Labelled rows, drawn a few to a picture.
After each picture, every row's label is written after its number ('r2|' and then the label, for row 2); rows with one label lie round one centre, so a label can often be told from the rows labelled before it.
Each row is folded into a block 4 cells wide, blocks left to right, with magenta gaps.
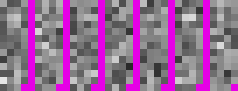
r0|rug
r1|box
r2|rug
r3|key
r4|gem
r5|rug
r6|box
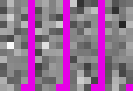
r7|box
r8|box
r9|gem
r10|gem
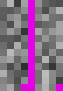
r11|key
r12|gem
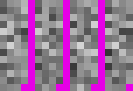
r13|box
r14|box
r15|box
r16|box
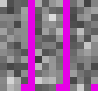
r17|gem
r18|rug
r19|key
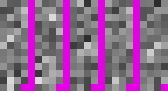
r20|gem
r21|rug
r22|key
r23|gem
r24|key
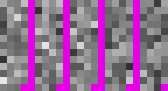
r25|rug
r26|box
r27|box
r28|key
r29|key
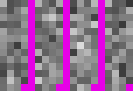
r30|gem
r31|rug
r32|box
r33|gem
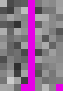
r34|gem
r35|box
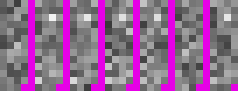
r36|key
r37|rug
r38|rug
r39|rug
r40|rug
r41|key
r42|rug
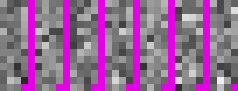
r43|gem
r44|box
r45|key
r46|gem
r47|box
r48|rug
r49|gem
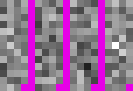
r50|box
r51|rug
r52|gem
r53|box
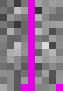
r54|key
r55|box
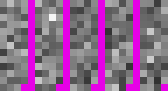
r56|box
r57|rug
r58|key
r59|key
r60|key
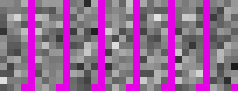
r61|rug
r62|box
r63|key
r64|box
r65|rug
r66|rug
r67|key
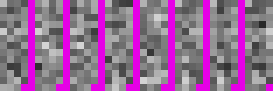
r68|gem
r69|box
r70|box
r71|gem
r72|rug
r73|gem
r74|gem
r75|gem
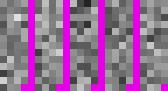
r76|rug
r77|box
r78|gem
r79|key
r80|box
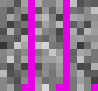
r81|key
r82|box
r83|gem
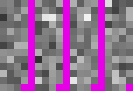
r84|key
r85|rug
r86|rug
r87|gem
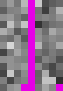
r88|box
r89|gem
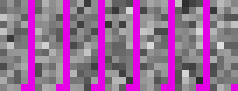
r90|box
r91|box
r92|key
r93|gem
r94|box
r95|gem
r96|box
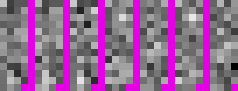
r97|gem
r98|gem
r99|gem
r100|rug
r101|key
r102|rug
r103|key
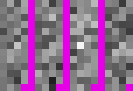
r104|key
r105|key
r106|box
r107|key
